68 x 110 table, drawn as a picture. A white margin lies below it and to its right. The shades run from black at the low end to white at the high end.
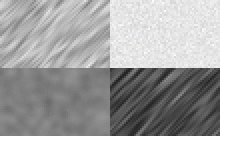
The table splits into 2 rows of 2 panels. Panel 1,1: high, slanting up to the right. Panel 1,2: very high, fine-grained, faint in contrast. Panel 2,1: middling, blotchy, faint in contrast. Panel 2,2: low, slanting up to the right.
